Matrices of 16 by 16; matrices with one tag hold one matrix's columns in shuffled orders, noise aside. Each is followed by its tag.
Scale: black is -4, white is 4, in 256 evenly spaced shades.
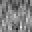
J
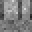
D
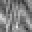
J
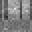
D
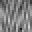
J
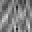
J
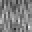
J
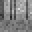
D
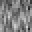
J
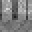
D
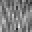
J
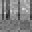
D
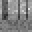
D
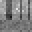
D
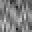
J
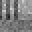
D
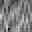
J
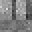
D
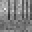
D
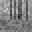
D
